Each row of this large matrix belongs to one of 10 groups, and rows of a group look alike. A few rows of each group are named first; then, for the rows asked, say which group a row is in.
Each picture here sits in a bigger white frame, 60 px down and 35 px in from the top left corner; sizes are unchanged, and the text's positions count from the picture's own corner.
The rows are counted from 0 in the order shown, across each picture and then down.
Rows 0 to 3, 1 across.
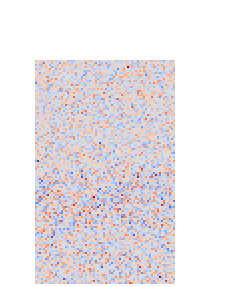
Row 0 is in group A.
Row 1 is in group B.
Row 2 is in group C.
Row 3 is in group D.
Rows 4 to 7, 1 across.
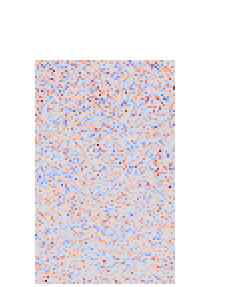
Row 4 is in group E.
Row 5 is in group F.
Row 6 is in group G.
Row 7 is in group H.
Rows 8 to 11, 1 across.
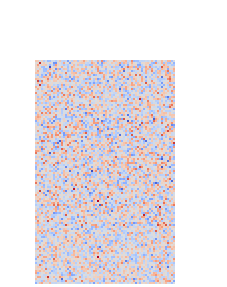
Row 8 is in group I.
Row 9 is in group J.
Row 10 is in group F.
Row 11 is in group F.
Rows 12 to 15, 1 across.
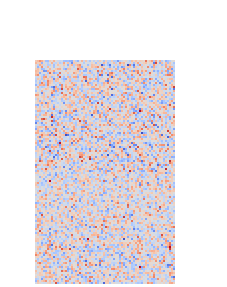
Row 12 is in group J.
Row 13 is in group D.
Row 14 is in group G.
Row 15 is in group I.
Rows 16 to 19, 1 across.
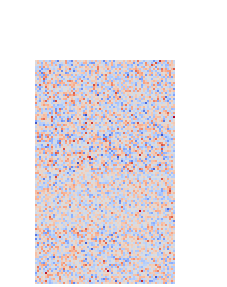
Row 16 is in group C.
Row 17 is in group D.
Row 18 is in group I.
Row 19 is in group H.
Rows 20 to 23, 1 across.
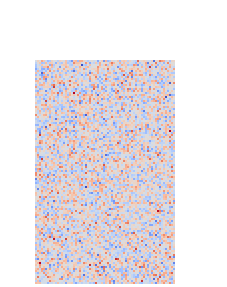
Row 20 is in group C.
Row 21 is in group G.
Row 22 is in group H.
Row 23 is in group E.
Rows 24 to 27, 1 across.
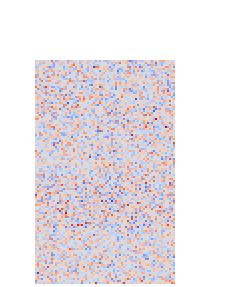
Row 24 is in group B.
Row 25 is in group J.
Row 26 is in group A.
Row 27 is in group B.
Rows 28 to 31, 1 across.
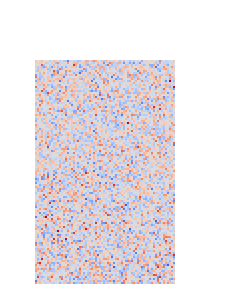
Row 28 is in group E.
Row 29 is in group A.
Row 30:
H
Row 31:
E
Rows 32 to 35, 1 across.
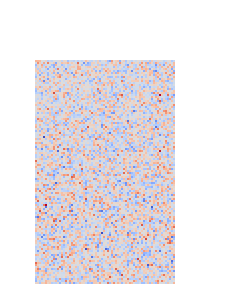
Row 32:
F
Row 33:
F
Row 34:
B
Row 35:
J
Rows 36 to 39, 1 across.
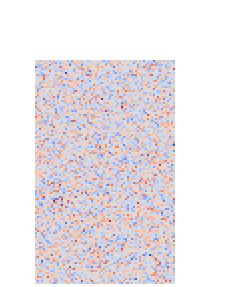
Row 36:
C
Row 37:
E
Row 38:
J
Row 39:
F
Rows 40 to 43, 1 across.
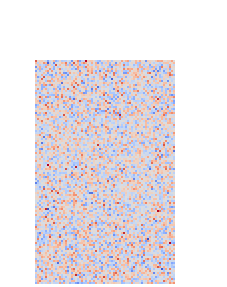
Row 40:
H
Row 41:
F
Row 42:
H
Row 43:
G
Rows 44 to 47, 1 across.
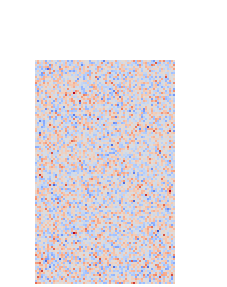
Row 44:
C
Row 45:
G
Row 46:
I
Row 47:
E
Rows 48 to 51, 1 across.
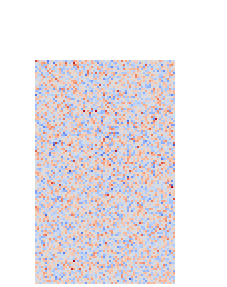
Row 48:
H
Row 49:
J
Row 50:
J
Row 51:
C
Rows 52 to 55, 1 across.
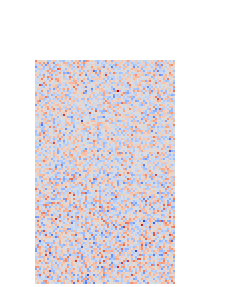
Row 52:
H
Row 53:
C
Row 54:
B
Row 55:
A
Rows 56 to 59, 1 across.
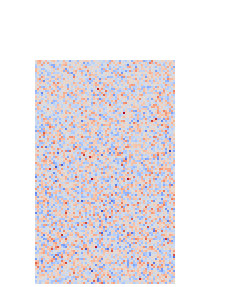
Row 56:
F
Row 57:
C
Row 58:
A
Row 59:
J
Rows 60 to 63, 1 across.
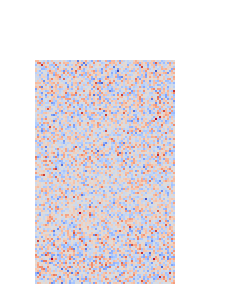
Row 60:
F
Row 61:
C
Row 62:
D
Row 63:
B
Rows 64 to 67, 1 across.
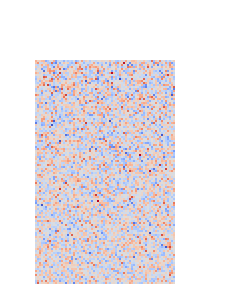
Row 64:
J
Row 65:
D
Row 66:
F
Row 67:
I
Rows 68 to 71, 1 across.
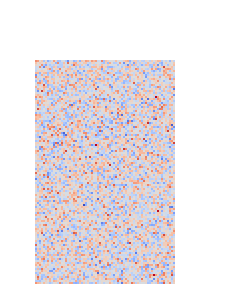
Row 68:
E
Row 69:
J
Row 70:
H
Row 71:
E
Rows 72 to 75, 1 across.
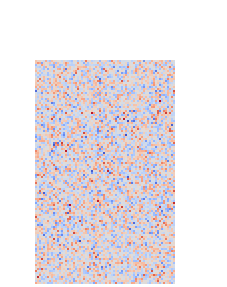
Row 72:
F
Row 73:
J
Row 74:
F
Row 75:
E
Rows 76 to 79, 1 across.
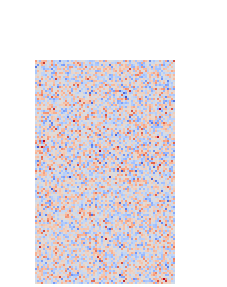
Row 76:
D
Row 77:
E
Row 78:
D
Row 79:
F
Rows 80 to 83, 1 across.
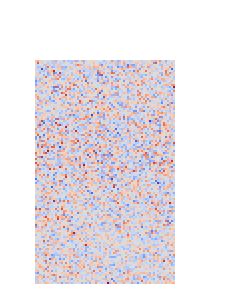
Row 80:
J
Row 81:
E
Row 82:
H
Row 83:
B
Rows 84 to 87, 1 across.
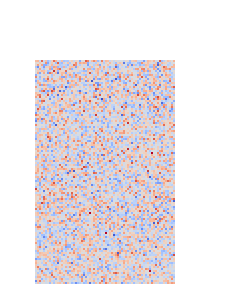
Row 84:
E
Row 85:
A
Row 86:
E
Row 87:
G
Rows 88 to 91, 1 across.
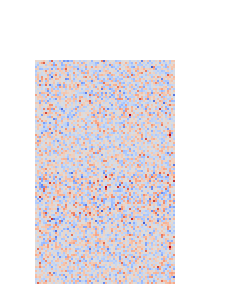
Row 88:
D
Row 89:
I
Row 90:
C
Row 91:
I
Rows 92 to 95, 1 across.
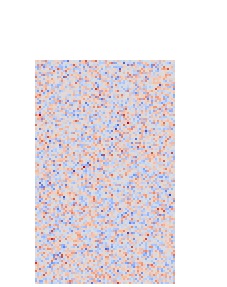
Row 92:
E
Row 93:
A
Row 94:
C
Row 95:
J
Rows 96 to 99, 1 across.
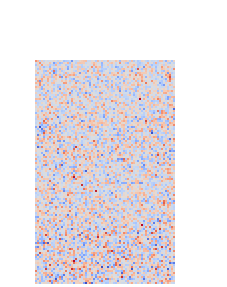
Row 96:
I
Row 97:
C
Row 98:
B
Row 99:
C
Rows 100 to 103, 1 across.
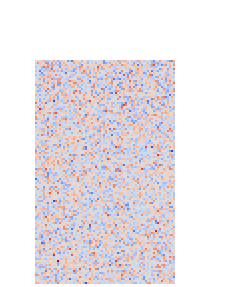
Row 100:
C
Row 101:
H
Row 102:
H
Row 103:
C
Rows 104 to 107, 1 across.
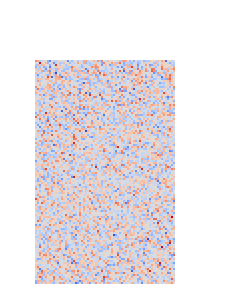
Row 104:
I
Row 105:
H
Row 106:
E
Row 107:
G
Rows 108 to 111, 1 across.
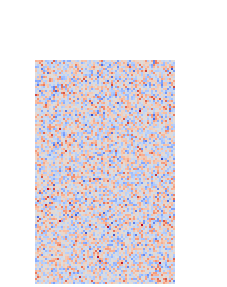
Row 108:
J
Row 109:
J
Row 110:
B
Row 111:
F
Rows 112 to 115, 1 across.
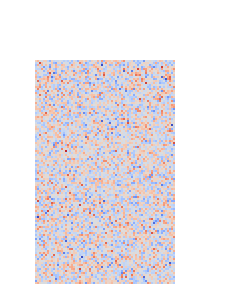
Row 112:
I
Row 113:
J
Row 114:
B
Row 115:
C
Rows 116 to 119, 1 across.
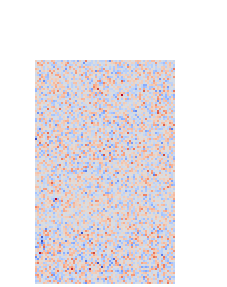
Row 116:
F
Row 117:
A
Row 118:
J
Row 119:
C
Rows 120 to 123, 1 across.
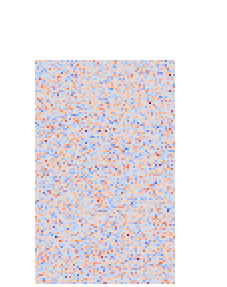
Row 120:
G
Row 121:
H
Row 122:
F
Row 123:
A
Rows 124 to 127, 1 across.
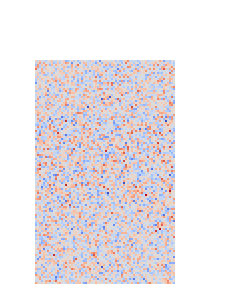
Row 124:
A
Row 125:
G
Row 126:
I
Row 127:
C
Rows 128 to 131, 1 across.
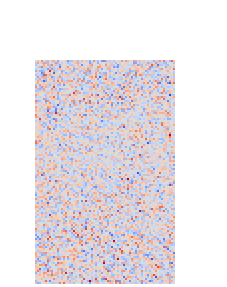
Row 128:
C
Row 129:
I
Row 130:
A
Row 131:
H
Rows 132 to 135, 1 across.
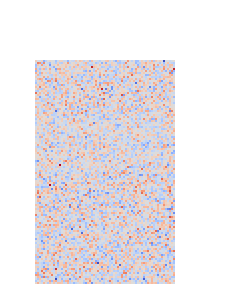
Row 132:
A
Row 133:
B
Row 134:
I
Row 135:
C
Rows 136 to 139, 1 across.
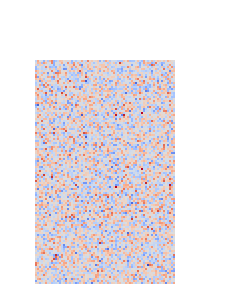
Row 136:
B
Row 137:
B
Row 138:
A
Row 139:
J
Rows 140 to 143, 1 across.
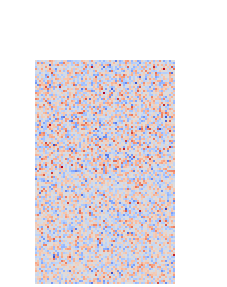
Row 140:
A
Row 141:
G
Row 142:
D
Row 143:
J
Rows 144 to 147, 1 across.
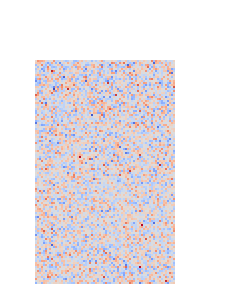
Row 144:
J
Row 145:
D
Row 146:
B
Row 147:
D
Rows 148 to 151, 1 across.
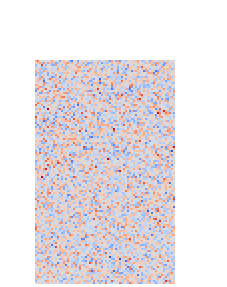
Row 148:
F
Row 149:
H
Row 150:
E
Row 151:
D
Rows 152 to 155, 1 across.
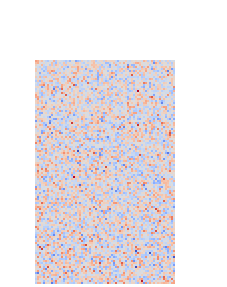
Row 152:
J
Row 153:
I
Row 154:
E
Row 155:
B
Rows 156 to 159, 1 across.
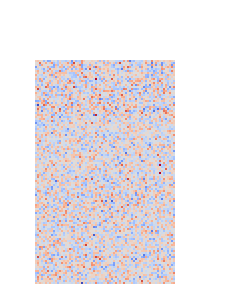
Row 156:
B
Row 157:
D
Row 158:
A
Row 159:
B
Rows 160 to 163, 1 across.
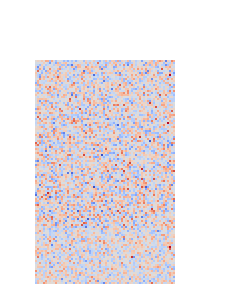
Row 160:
G
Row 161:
B
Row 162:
A
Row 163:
I
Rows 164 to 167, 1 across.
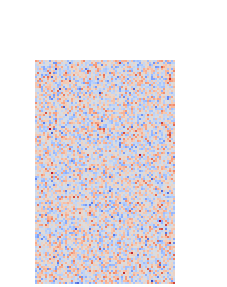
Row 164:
I
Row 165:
I
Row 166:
D
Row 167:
G
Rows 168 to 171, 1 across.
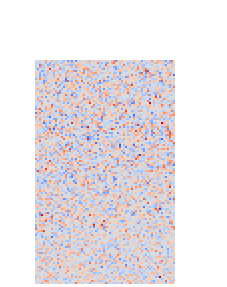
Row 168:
G
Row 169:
I
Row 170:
G
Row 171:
D
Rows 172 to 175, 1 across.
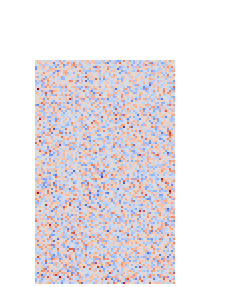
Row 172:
B
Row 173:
I
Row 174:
I
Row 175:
B
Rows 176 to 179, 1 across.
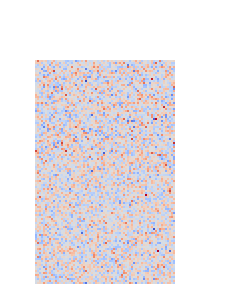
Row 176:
J
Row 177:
J
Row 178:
I
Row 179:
C
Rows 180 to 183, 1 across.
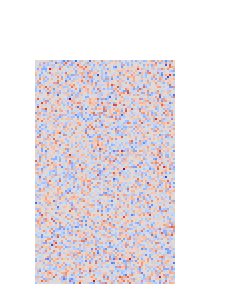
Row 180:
G
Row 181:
F
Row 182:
G
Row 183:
D
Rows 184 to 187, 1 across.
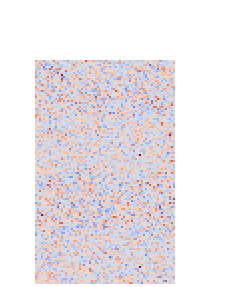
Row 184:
E
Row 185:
I
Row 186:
G
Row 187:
D
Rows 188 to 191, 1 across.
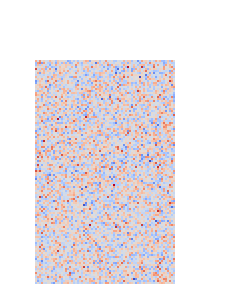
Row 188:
A
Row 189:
E
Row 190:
H
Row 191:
F
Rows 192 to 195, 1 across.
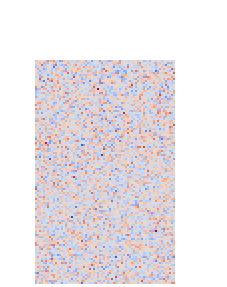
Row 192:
F
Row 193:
A
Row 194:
E
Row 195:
B
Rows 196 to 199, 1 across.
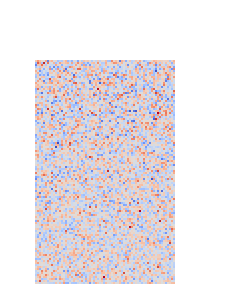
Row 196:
F
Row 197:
J
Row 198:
D
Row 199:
G
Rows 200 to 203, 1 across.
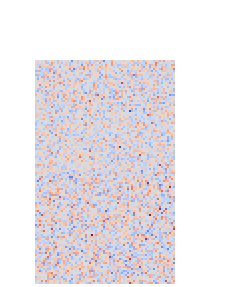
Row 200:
C
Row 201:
D
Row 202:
G
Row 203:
D
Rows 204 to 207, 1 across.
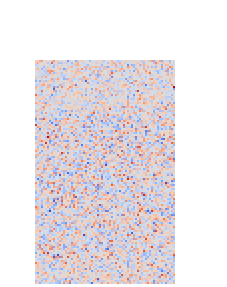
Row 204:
J
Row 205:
A
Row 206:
J
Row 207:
J
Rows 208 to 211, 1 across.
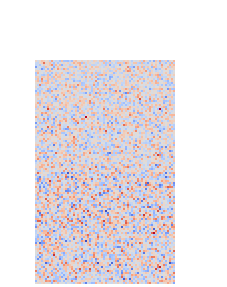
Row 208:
D
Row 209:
H
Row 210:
G
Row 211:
C
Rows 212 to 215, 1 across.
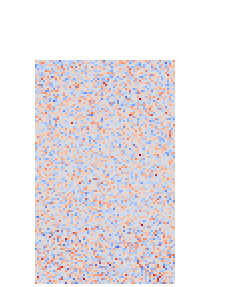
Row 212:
D
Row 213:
I
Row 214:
B
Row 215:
E
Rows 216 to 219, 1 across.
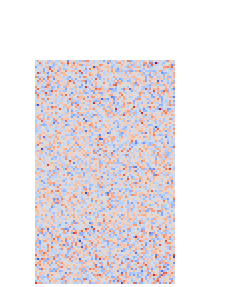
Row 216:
B
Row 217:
F
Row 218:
J
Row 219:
E
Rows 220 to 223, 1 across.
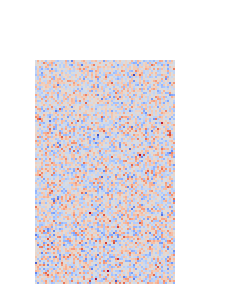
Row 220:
C
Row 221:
I
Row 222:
J
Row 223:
H
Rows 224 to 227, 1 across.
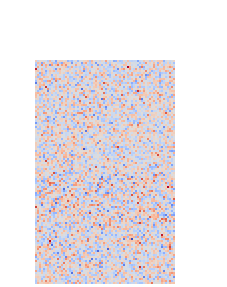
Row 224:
A
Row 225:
H
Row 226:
J
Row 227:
I
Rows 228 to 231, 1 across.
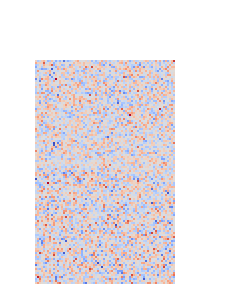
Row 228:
D
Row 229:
J
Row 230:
H
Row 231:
C
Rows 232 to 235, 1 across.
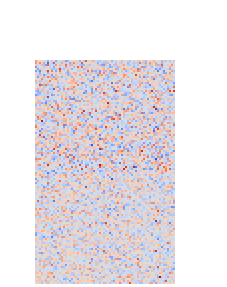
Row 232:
H
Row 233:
F
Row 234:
H
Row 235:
D
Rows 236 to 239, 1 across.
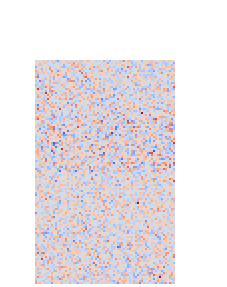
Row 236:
B
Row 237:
J
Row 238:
A
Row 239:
E
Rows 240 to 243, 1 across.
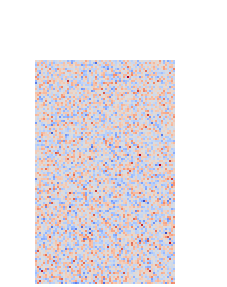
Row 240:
A
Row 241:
D
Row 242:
B
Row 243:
G
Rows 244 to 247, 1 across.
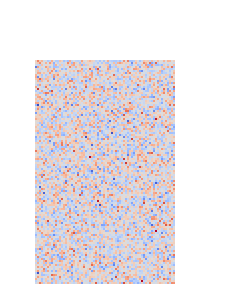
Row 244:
B
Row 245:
J
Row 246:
F
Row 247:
B
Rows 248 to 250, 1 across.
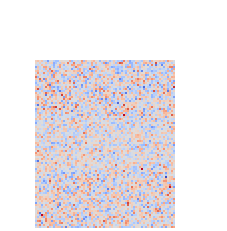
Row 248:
B
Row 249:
B
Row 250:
G
